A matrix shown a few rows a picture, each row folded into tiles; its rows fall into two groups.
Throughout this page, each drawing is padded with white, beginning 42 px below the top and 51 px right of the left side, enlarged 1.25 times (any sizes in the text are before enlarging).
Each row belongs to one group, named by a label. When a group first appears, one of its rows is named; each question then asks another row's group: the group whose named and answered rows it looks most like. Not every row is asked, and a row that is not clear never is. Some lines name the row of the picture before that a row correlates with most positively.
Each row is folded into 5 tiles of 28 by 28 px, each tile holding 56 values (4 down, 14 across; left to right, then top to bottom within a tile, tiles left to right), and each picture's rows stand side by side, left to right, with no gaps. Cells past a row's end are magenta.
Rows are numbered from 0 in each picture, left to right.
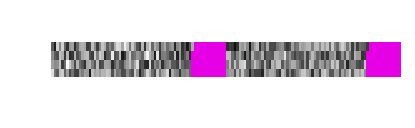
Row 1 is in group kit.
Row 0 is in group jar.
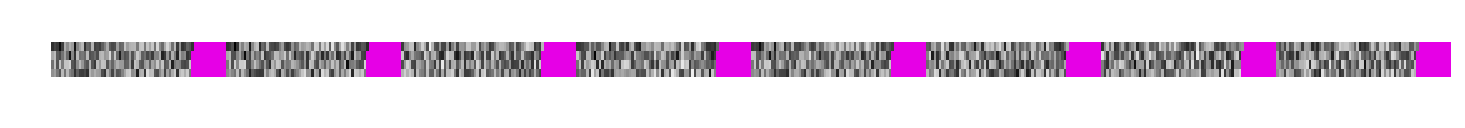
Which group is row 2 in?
jar
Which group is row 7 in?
jar
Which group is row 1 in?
kit
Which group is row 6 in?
jar
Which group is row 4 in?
kit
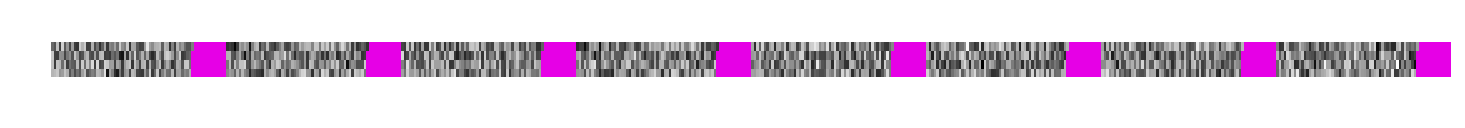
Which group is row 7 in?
kit
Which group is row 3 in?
kit
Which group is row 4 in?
jar
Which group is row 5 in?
jar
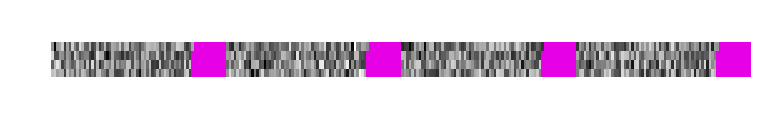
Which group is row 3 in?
jar
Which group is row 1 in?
kit
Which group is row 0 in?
jar
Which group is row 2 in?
kit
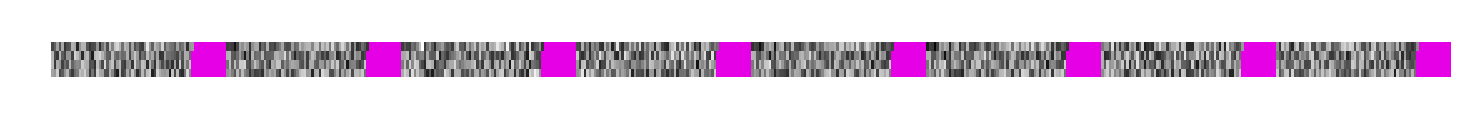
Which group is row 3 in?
jar
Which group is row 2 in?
kit
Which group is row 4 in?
kit
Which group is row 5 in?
kit
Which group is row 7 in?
jar
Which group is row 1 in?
kit
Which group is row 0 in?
jar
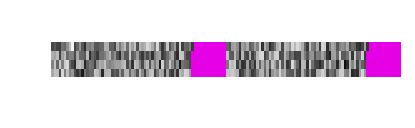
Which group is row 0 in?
kit
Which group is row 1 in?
jar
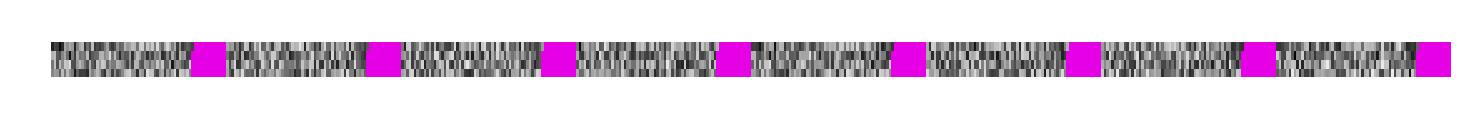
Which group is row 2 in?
jar
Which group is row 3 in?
jar
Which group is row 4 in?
kit
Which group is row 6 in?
jar
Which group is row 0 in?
kit
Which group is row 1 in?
jar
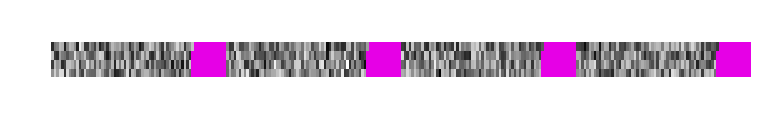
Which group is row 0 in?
jar
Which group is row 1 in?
kit
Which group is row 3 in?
kit
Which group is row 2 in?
jar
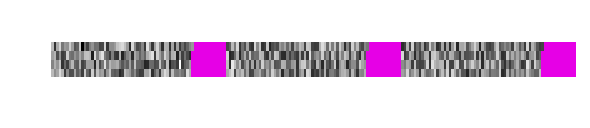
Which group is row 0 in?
jar
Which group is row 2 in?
jar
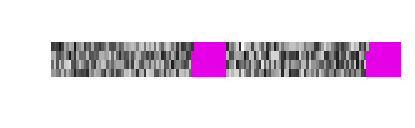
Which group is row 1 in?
jar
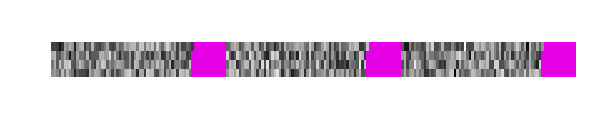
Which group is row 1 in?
jar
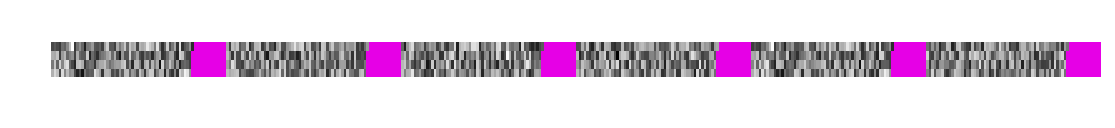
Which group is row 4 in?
kit
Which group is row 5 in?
jar
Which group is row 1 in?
jar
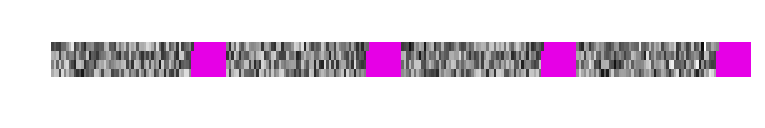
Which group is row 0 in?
kit
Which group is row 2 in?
kit
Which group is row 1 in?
jar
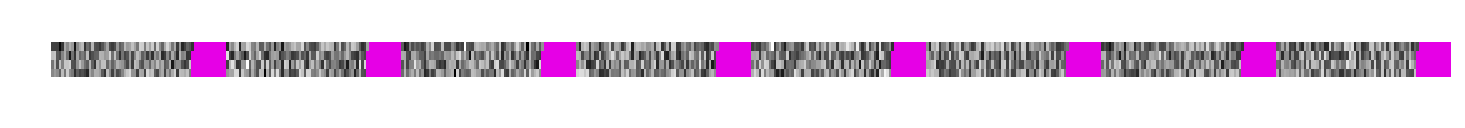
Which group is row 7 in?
jar
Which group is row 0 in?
kit
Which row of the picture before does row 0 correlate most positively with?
2
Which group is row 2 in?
kit
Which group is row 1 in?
jar
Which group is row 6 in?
kit
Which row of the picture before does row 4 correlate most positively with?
0
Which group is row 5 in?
jar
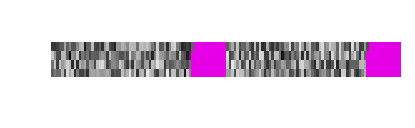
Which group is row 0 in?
kit
